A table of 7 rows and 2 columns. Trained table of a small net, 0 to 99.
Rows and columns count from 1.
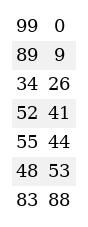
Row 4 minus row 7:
-31 -47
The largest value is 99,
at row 1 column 1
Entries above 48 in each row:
1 1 0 1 1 1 2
